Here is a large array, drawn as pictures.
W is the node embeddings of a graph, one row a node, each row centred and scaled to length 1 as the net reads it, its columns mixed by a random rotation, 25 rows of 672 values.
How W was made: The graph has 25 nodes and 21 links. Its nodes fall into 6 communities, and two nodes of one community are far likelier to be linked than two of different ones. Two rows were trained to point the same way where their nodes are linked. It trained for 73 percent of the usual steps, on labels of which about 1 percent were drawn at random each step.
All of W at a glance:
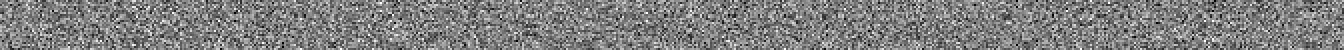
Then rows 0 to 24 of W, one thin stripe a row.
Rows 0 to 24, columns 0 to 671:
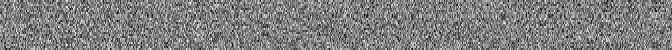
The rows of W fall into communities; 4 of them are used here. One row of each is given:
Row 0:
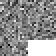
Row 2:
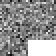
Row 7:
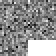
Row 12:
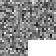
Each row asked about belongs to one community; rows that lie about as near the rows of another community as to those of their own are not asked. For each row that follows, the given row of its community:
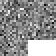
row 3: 0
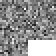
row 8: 7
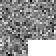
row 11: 2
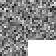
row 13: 12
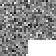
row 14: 7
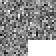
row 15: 0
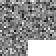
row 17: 12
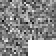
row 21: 2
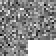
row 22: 0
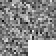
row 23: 2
